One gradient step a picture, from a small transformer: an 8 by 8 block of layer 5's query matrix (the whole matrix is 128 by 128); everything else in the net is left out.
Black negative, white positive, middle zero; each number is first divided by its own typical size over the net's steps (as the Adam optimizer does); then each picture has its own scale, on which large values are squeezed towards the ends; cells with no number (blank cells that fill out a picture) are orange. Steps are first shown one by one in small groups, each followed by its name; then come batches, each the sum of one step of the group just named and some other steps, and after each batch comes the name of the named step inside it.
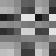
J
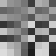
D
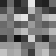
J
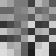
D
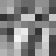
J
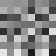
J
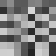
D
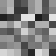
J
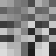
D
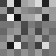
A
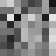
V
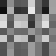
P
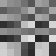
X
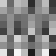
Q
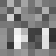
A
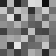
A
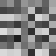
A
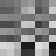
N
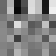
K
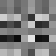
K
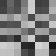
N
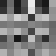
K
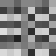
K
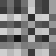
K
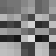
N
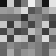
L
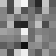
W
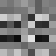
W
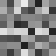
W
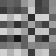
W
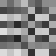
W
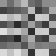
W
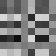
L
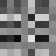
L
